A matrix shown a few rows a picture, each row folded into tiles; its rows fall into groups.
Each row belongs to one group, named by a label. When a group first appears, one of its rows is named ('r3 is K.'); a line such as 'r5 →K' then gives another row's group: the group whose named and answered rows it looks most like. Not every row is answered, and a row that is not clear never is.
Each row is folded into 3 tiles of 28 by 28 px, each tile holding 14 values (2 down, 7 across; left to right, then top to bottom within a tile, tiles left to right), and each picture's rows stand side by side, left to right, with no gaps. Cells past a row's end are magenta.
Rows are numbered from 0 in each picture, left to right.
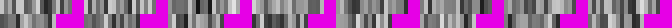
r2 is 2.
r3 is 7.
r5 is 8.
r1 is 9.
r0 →8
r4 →9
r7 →8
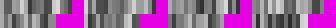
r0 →8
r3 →7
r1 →9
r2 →8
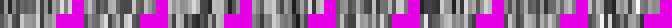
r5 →2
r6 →2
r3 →8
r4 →2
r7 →9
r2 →7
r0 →2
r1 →9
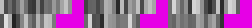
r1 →2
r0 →2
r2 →9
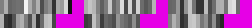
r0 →9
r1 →7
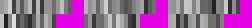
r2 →8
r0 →9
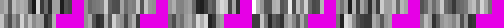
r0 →8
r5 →2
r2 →8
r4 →7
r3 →7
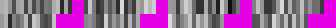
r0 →8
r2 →8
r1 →2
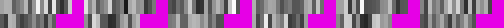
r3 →8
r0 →7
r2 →2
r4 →7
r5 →9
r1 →7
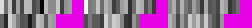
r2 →8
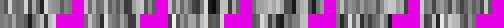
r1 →8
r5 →8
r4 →9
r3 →7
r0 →7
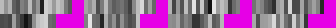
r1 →8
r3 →9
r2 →7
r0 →9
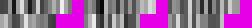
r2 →2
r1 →2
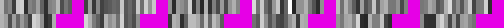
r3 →7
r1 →2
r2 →2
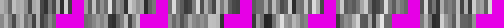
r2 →9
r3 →2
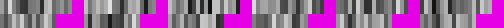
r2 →9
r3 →8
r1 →7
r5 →2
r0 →9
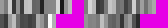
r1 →9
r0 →7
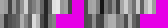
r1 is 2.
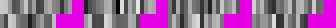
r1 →2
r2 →2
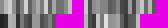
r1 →8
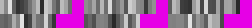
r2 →9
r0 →9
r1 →7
